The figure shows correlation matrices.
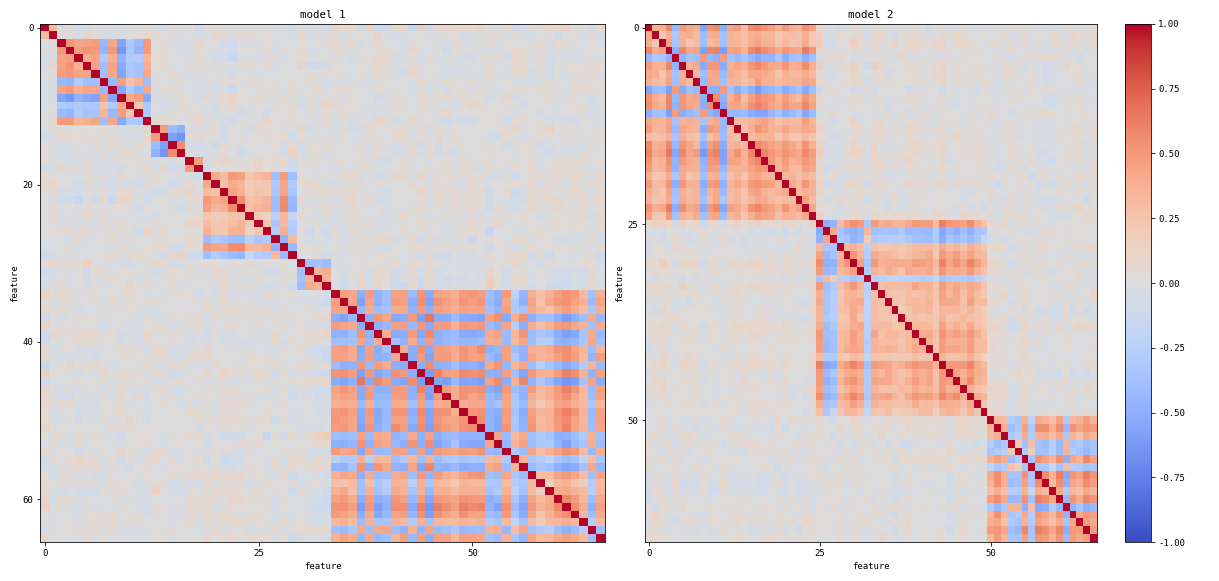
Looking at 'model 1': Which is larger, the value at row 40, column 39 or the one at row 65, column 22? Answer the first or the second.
the first
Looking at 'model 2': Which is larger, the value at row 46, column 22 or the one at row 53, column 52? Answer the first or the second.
the first
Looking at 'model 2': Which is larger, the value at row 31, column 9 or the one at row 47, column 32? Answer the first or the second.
the first
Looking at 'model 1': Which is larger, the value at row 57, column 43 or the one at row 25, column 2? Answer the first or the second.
the second
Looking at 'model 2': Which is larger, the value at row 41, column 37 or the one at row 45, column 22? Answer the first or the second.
the first
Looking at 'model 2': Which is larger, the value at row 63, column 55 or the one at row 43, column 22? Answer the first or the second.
the first
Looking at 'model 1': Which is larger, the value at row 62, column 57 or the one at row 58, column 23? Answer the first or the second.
the first
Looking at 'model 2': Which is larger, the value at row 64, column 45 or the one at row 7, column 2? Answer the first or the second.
the second
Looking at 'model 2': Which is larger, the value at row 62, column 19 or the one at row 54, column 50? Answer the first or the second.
the first
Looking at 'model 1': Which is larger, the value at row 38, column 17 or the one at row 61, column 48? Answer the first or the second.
the second
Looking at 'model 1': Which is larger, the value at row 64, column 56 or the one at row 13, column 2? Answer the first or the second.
the first
